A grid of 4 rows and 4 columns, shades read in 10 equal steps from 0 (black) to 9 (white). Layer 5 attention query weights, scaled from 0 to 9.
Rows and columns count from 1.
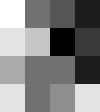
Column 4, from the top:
1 2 1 8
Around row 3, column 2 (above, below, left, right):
7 4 6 4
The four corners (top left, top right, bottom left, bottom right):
9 1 8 8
